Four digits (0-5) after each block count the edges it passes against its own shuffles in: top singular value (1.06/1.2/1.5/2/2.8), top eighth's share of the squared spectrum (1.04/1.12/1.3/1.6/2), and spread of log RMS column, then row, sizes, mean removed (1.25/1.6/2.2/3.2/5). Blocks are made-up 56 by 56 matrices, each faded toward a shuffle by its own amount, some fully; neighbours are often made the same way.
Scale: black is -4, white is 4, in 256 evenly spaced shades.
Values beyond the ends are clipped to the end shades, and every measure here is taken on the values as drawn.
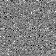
1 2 0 2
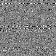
2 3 0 3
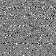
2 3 0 2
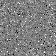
0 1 0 0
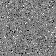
0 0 0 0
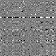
4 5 2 3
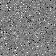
2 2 0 0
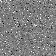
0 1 0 0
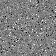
0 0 0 0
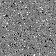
0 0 0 0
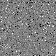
2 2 0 0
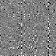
4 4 2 2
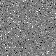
1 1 0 0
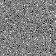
1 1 2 0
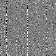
3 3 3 0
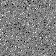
0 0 0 0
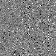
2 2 2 0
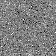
0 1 0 0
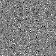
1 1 2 0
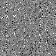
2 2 2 0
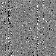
2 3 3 0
